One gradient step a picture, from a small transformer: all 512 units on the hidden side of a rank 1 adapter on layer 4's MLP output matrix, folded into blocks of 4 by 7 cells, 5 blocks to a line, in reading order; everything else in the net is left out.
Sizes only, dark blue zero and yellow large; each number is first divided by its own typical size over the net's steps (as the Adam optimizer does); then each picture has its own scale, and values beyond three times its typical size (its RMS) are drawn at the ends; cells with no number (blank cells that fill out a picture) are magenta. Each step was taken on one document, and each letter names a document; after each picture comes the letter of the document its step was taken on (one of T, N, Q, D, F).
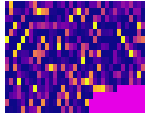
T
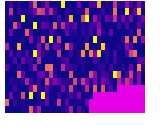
T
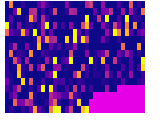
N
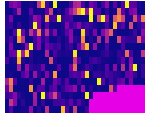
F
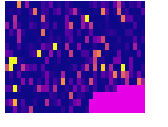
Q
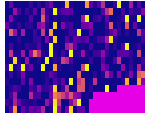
N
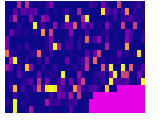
Q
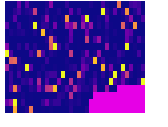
Q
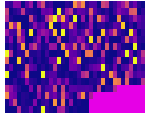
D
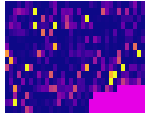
Q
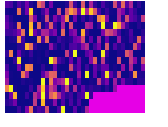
D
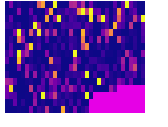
F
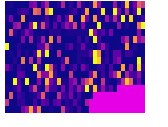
T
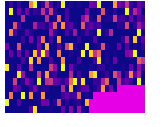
T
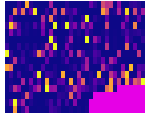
Q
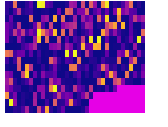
D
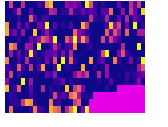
N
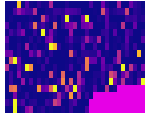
Q
